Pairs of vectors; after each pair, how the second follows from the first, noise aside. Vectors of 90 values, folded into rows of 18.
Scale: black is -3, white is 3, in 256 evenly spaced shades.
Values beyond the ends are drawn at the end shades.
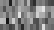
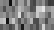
copied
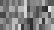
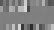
partly zeroed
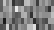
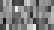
copied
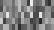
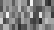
copied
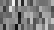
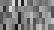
copied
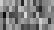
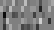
partly zeroed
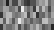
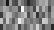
copied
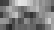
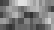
copied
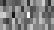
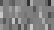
partly zeroed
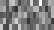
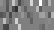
partly zeroed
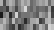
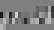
partly zeroed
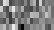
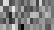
copied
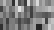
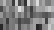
copied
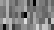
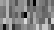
copied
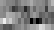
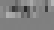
partly zeroed
